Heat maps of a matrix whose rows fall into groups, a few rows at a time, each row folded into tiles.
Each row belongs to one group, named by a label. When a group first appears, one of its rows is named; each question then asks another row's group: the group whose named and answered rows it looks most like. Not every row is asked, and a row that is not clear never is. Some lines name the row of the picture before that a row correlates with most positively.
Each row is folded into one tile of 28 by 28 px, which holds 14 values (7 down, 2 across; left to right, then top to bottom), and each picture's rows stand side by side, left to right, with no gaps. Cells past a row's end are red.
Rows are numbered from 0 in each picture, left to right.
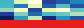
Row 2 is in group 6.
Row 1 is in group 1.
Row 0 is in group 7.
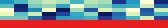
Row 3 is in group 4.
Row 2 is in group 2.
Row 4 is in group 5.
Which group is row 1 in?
4
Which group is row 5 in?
1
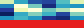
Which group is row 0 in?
2
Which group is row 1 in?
6
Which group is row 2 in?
7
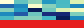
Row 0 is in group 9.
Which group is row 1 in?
4
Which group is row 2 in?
7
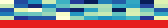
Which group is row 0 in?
1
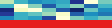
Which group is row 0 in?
2
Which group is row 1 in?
6
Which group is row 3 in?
9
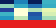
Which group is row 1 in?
5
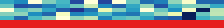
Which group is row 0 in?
6
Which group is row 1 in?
9
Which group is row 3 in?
1
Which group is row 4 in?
9
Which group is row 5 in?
6
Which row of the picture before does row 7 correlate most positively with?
0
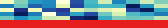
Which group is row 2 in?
1
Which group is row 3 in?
7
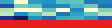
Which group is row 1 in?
6
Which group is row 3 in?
6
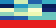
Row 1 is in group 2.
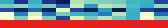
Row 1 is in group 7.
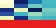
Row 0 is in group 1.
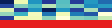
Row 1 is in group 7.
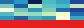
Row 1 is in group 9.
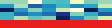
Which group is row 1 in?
9
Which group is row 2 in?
7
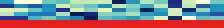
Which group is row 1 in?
9
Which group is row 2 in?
4
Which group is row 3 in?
7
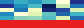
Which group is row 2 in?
1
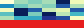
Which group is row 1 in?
4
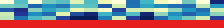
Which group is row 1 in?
9
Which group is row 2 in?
4
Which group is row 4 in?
1
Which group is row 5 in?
7
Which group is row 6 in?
9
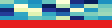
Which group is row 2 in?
1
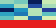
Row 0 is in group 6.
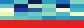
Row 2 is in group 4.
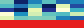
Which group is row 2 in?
6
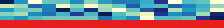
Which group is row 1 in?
9
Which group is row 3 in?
4
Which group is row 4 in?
6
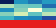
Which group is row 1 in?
6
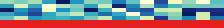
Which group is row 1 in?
2
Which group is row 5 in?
1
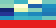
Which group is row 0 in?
2
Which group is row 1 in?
9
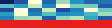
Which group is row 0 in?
5
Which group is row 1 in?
1
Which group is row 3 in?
6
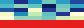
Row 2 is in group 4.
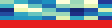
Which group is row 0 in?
2
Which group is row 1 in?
6
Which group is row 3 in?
1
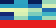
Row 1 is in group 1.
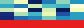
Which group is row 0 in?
7
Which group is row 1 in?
5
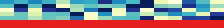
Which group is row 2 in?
4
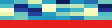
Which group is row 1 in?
2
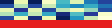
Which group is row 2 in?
7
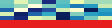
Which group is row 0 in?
4
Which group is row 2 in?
7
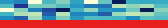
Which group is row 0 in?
6
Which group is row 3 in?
9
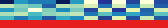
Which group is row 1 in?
6
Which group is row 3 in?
1
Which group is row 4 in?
1
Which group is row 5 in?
1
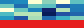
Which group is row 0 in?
6
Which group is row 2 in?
9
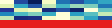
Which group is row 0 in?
1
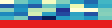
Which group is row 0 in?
9
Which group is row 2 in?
2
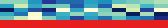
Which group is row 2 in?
6
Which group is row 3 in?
6
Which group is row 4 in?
4
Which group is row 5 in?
4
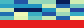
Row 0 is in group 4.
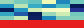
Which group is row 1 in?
7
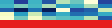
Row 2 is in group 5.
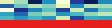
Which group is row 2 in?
1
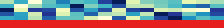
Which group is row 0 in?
2
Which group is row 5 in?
4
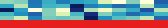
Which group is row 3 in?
7
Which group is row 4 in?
9
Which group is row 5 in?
1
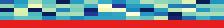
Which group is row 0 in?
5
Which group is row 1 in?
4
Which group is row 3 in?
2
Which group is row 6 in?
7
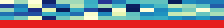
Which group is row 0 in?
9
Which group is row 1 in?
1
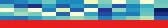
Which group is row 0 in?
6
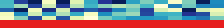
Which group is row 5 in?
2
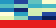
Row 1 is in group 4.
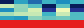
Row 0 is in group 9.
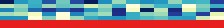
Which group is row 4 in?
2
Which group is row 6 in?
2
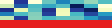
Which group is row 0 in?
1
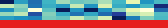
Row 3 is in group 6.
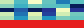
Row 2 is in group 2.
